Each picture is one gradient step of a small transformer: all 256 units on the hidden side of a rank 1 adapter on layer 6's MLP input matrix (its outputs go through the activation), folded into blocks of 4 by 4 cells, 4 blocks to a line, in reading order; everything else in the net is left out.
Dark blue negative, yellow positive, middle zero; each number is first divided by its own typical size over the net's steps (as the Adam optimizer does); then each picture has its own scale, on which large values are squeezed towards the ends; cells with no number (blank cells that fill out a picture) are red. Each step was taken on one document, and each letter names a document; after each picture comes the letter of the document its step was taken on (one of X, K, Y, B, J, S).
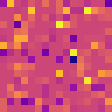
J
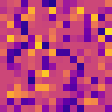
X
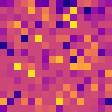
J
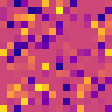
X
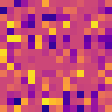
X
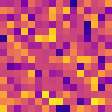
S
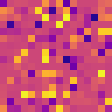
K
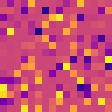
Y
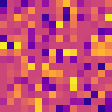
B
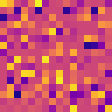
B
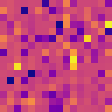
K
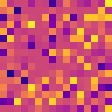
B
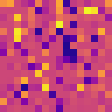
J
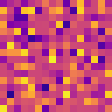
S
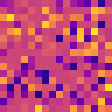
Y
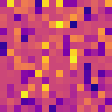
J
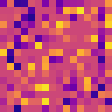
X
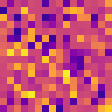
S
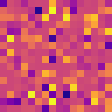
K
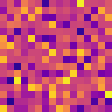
S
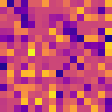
B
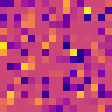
S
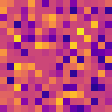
S
